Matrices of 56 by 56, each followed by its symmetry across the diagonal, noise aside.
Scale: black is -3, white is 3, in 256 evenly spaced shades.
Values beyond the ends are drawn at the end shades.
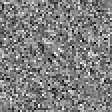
antisymmetric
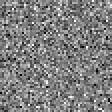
antisymmetric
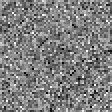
symmetric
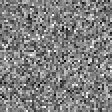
neither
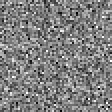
antisymmetric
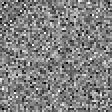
symmetric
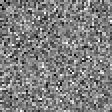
symmetric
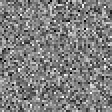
neither
